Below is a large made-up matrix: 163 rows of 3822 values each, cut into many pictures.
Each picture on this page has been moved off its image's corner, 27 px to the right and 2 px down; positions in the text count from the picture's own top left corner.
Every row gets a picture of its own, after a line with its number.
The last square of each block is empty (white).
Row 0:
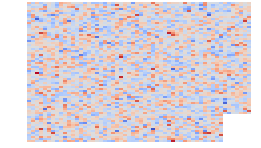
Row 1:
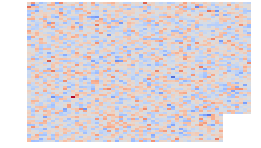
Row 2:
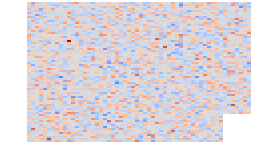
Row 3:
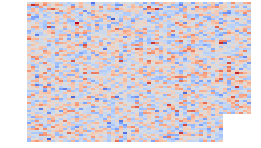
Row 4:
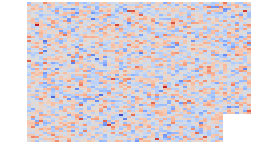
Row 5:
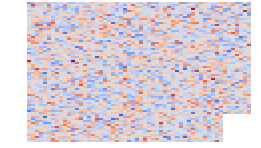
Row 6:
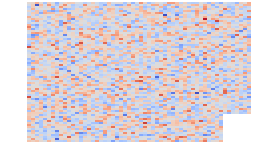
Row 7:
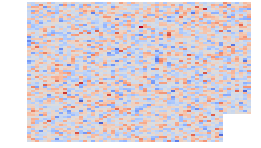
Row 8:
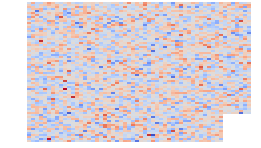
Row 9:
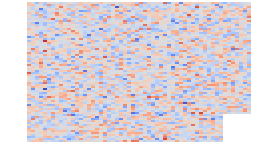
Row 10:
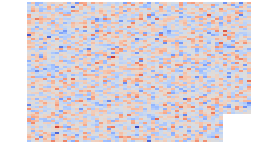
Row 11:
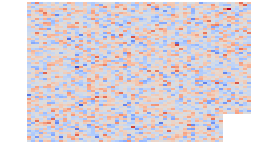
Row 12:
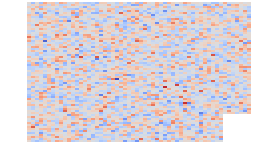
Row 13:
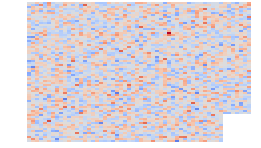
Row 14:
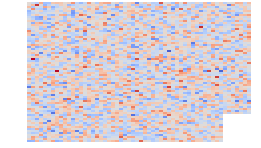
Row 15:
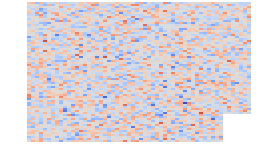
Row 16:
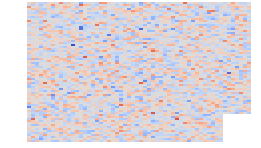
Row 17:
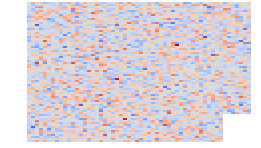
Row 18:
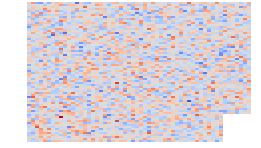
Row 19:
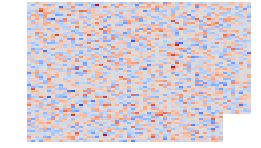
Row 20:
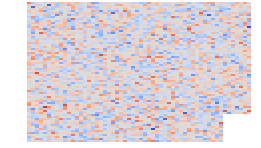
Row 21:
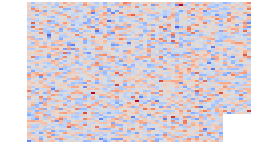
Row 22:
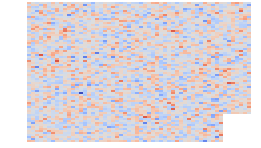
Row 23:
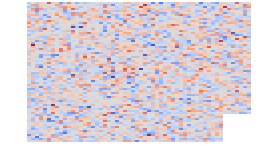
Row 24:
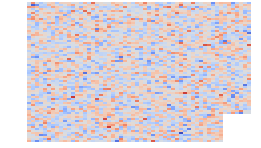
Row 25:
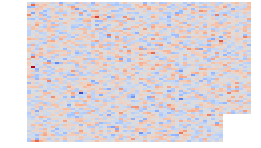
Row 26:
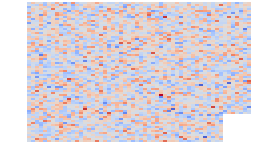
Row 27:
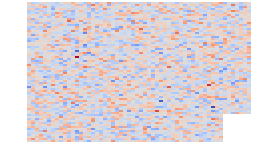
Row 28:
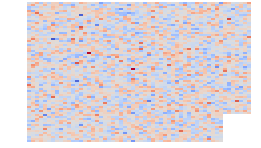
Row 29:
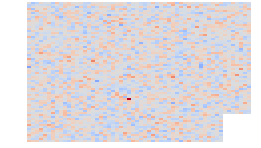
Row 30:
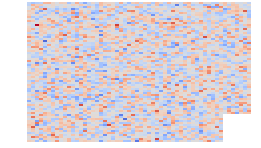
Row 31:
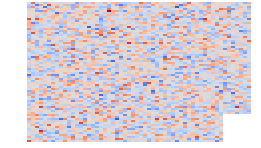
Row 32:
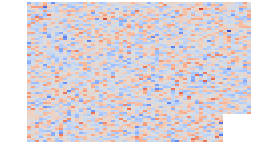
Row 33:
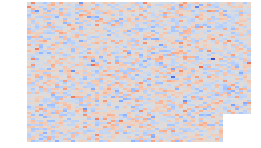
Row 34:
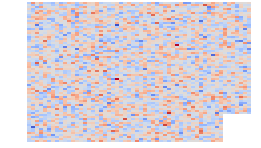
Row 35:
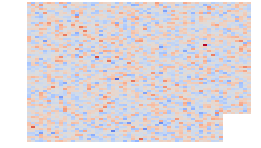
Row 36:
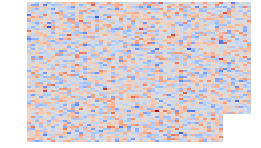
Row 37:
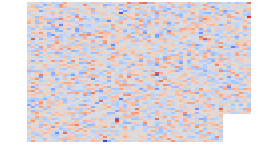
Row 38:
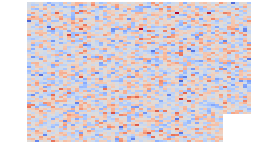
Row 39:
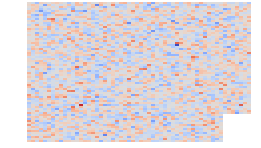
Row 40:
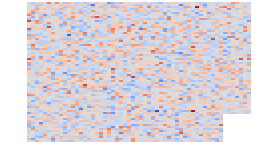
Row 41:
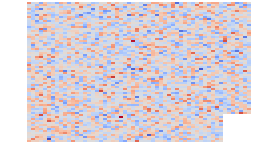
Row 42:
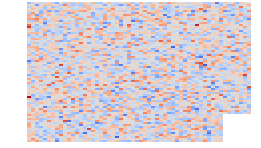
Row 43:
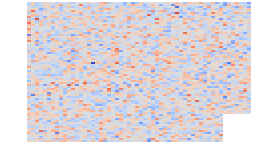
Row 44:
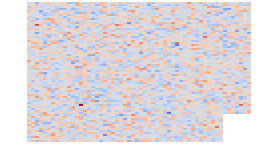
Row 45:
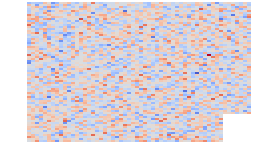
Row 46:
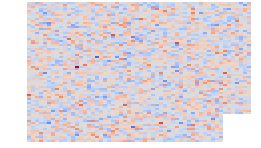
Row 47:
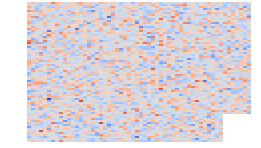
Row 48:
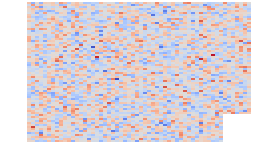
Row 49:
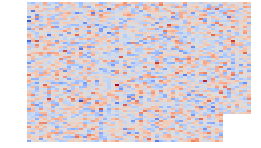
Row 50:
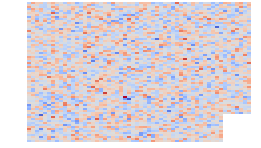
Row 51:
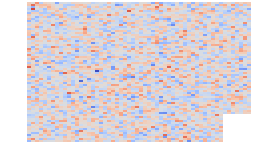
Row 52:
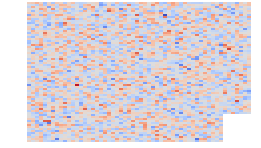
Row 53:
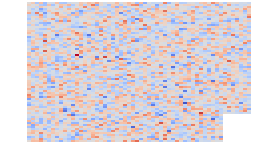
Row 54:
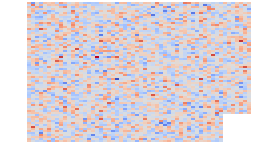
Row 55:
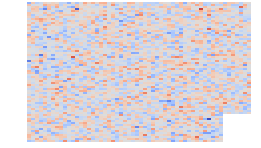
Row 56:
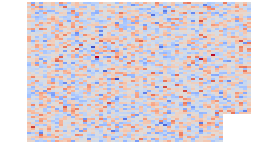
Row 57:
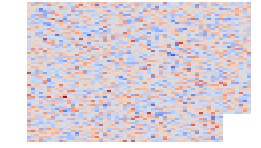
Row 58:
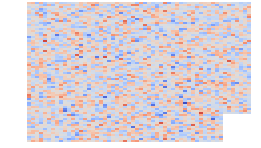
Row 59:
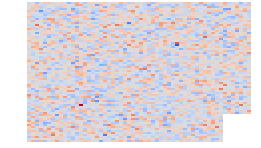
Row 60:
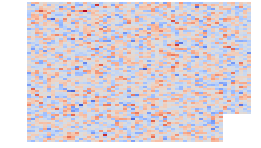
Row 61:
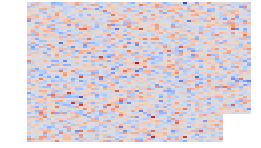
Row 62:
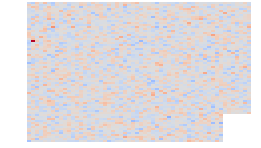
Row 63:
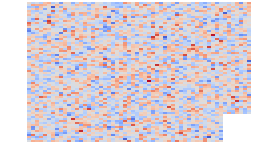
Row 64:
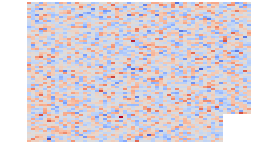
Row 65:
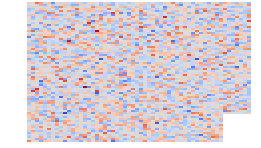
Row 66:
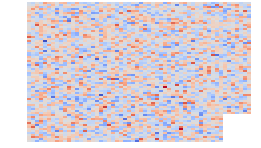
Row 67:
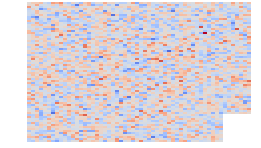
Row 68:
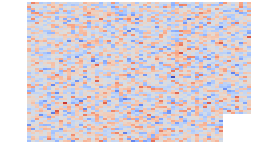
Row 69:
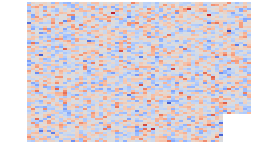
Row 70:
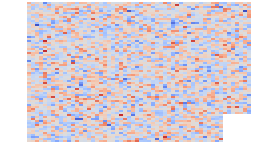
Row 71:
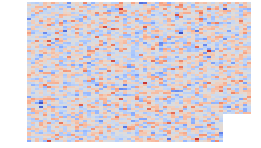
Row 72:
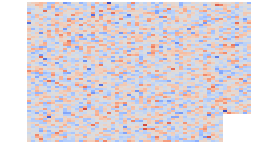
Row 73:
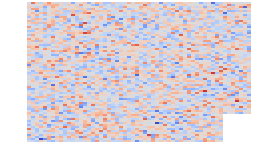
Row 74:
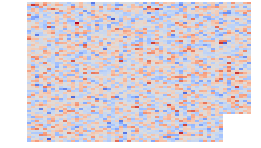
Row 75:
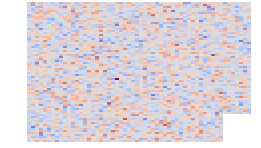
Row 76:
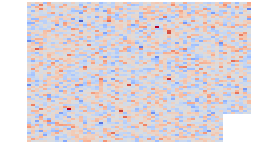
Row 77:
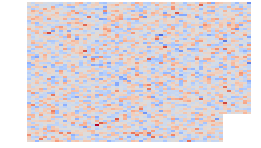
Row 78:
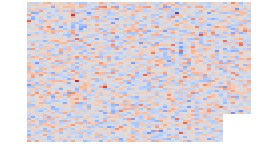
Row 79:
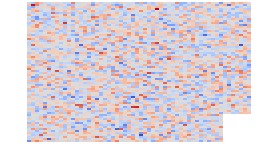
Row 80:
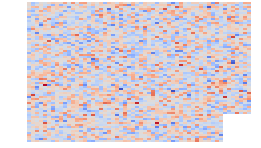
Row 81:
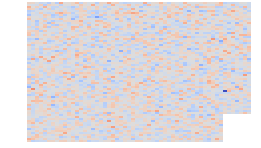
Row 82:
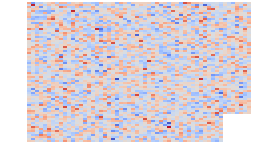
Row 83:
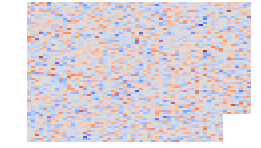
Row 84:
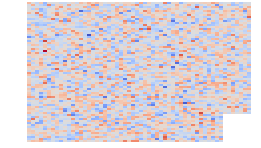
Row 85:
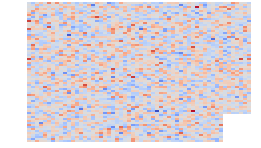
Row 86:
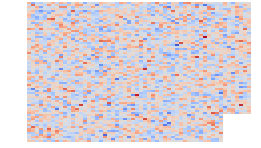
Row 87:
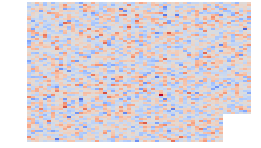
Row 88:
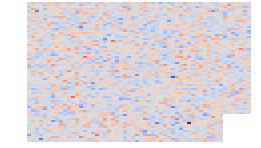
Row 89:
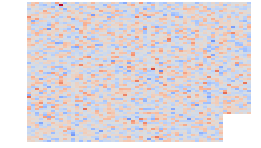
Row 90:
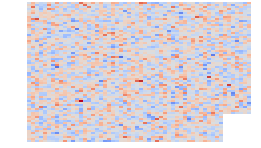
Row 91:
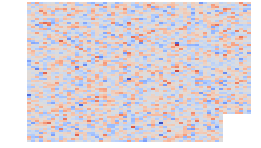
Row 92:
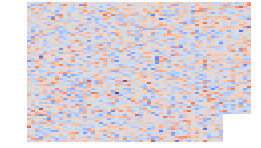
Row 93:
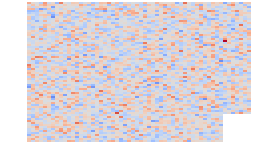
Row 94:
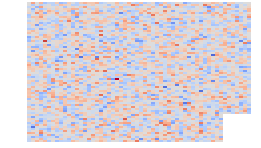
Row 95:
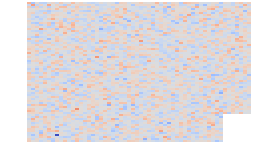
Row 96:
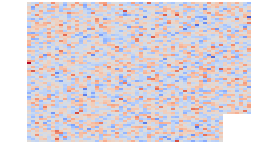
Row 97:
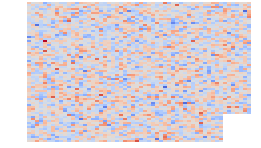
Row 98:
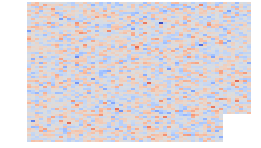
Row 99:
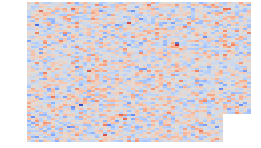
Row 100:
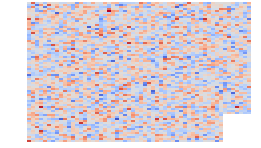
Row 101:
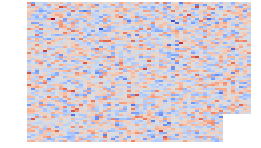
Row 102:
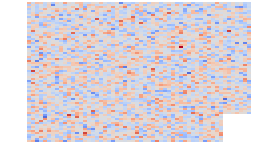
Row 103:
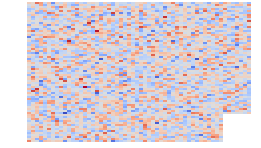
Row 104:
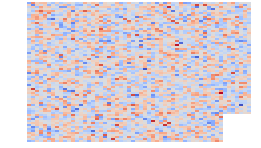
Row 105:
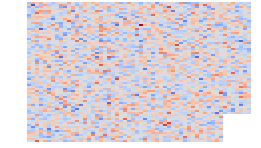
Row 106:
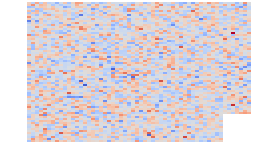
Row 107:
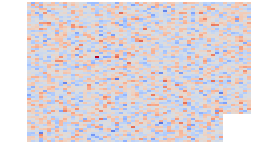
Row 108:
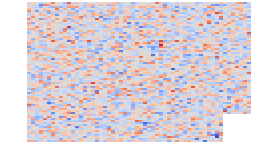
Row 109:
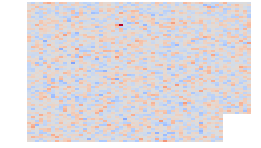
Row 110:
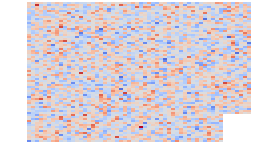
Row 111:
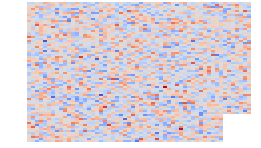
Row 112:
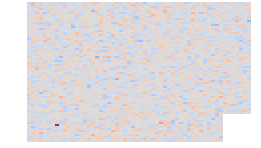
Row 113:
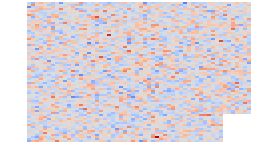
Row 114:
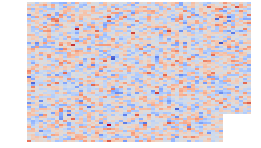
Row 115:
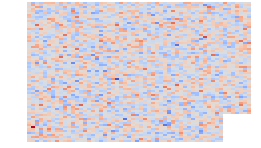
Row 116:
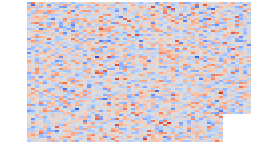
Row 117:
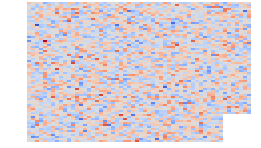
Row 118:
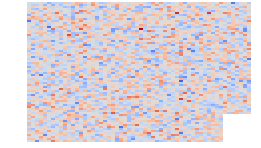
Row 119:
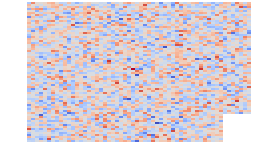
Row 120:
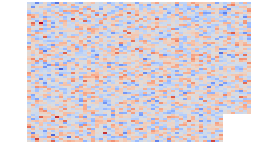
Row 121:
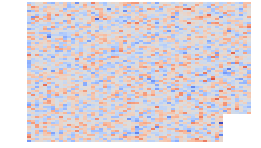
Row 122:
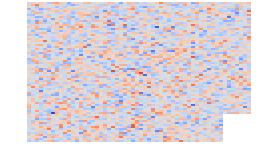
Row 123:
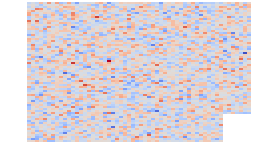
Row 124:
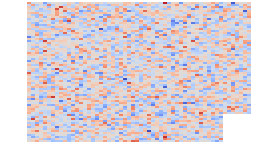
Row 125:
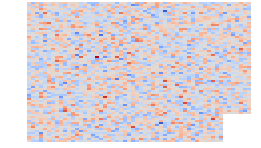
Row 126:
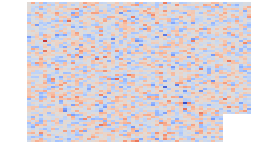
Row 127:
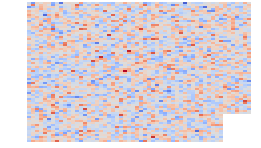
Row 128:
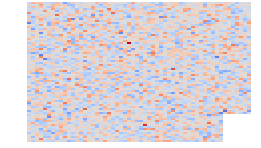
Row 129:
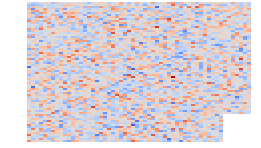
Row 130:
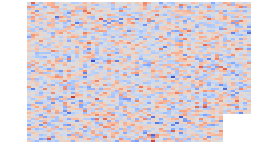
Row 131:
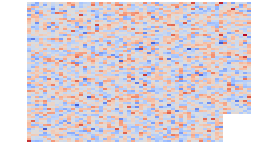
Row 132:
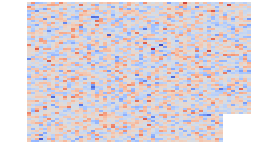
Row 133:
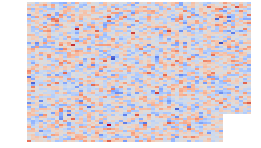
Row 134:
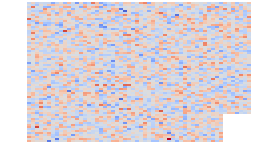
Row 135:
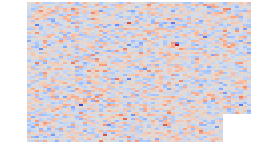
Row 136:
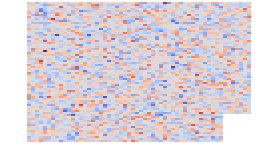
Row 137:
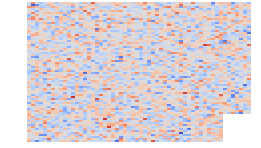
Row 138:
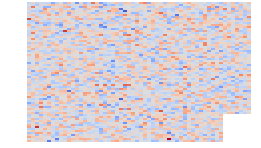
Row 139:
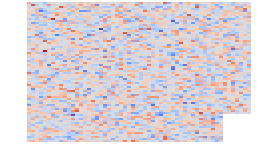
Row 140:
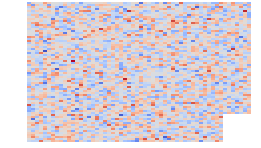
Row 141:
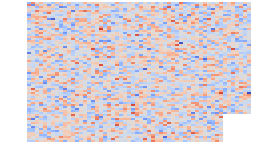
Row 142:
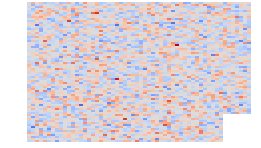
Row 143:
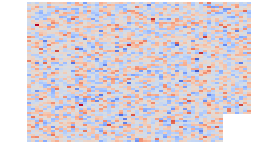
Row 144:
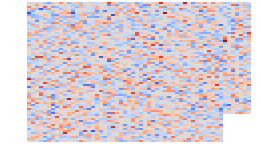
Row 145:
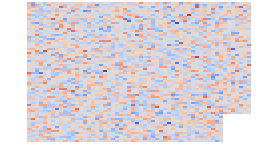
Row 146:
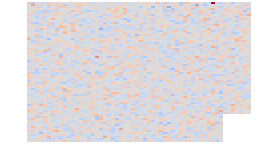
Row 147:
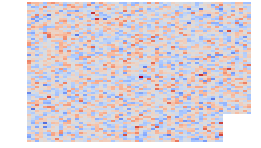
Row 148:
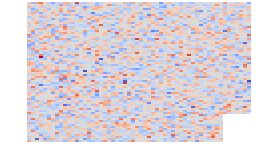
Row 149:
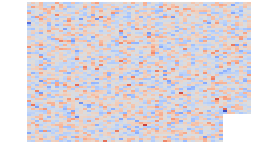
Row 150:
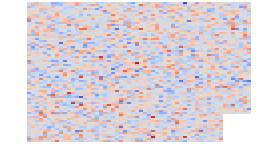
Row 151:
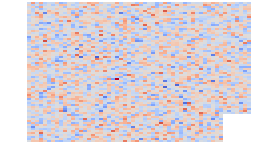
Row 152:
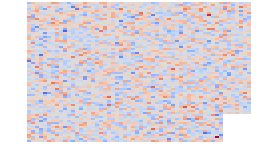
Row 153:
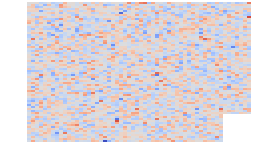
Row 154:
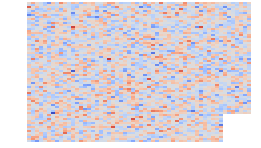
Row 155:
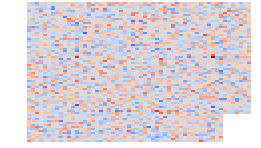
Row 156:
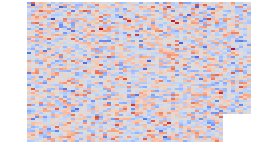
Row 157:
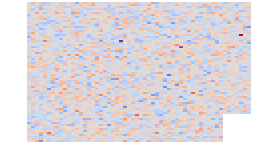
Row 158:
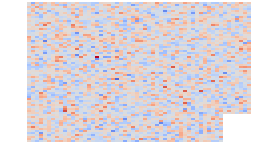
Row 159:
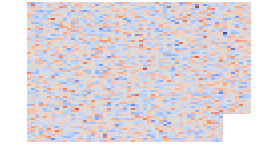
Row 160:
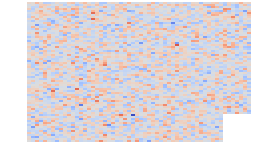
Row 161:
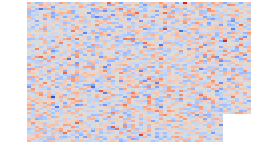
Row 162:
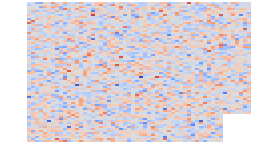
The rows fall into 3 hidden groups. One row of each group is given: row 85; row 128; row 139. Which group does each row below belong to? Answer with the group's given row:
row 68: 85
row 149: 128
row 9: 139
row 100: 128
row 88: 85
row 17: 139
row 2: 85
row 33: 85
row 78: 85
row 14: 85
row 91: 139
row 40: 85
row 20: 128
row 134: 128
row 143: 139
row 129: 85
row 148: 128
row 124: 139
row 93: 85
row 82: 139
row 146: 139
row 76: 128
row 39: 139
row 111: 139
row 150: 85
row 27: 85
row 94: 139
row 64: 85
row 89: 128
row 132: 85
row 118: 85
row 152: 128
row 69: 128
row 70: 139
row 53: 139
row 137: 85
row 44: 139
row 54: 139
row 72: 128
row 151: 139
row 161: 85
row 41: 85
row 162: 128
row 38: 85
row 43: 128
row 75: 139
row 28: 85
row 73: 85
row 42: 128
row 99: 139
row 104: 139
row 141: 139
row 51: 85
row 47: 128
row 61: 85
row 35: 139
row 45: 128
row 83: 128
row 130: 85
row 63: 85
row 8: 85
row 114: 128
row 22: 128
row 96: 128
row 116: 139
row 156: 139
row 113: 85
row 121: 128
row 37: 128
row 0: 128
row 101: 139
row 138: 128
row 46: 139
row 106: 85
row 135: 139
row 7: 128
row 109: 139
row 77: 85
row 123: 85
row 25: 85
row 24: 85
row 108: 128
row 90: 128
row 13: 128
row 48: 139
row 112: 139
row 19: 139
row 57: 139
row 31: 128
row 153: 128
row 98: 85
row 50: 85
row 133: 128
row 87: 128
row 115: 139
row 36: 85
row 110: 128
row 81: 85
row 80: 128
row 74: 85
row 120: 128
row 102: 128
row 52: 128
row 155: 85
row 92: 128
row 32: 128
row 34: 139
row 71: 128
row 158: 139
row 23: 85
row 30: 139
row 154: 85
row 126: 139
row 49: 128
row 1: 85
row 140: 139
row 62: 128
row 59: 139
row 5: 139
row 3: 85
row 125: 139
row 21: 128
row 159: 139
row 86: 139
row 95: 139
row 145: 139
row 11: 139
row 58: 139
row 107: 139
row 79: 85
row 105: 139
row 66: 139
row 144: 85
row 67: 85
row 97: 139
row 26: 128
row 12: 139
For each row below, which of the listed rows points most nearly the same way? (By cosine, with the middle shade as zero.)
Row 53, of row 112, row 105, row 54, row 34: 112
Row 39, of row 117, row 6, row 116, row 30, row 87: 30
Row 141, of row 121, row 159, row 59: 121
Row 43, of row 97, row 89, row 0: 89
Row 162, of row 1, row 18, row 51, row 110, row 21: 18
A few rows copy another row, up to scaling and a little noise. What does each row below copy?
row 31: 100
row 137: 24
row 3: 74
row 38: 118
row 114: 133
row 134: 138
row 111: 66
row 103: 65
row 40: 85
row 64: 41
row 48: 56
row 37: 153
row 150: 61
